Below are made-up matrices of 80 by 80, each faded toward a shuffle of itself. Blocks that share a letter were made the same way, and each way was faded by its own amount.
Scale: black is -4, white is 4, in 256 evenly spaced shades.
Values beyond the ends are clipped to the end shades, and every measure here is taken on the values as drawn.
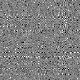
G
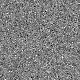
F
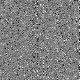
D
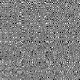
G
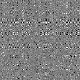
G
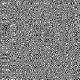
G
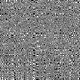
G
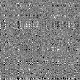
G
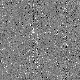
D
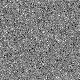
F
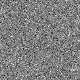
F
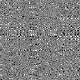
G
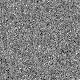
F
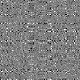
G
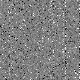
D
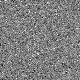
F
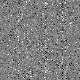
D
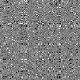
G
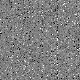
D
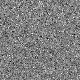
F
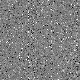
D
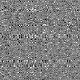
G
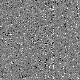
D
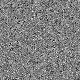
F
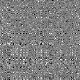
G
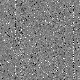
D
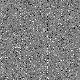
D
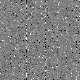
D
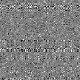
G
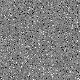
D
